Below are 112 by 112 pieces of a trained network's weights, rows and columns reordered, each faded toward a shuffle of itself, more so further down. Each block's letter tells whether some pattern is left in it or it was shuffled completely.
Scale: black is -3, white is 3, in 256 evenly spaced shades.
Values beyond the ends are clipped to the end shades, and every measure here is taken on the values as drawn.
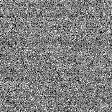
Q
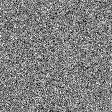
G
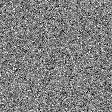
G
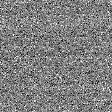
Q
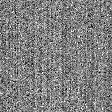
Q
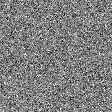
G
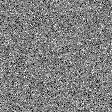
G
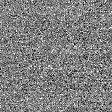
Q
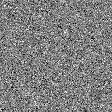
G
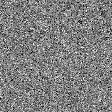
Q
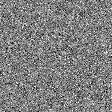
G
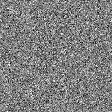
Q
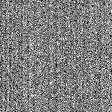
Q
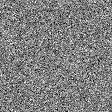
G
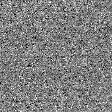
Q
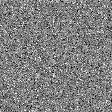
Q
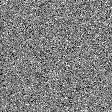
G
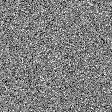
G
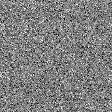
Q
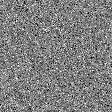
G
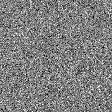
Q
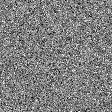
G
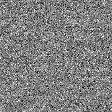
Q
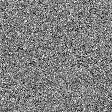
G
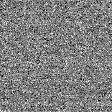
Q
